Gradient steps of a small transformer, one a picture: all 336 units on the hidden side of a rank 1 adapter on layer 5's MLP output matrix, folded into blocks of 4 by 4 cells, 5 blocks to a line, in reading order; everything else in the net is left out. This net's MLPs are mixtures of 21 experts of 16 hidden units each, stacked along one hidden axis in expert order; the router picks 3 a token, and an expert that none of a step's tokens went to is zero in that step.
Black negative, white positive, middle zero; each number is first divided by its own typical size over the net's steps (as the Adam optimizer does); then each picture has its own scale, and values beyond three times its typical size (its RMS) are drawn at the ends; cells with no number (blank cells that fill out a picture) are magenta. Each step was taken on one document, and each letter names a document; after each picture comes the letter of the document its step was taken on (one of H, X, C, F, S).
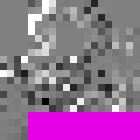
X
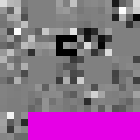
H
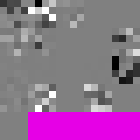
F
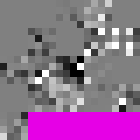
X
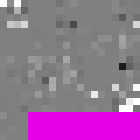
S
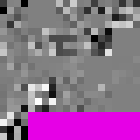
H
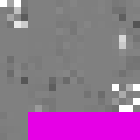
S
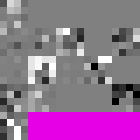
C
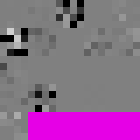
F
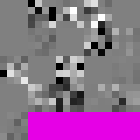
X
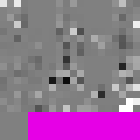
S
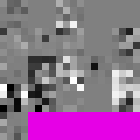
C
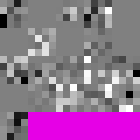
X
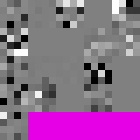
F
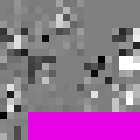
C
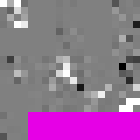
S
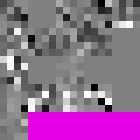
H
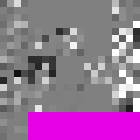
C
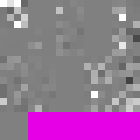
S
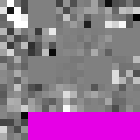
H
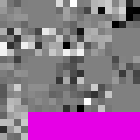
H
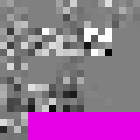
H
